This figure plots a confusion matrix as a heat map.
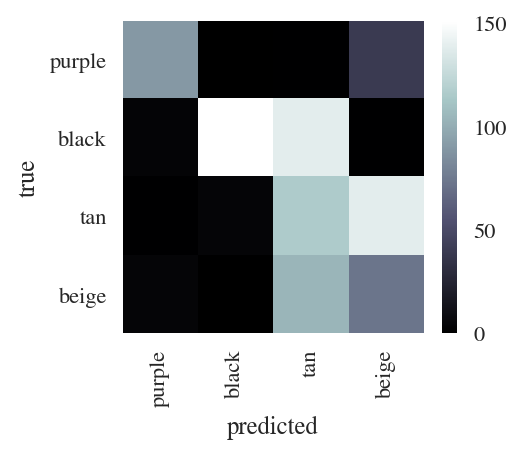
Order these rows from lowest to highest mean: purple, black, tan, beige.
purple, beige, tan, black
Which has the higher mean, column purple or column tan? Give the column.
tan
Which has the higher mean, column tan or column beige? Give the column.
tan
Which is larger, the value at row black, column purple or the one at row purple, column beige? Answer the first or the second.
the second
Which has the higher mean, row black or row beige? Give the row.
black
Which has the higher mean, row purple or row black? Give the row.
black
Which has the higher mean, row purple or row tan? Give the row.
tan
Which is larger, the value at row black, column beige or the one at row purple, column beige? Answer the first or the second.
the second
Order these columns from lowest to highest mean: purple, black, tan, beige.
purple, black, beige, tan
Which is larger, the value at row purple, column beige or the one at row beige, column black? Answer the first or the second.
the first
